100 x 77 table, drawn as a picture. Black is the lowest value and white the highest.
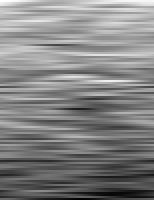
The grain runs across in streaks. The histogram is bell-shaped. The field climbs toward the top.
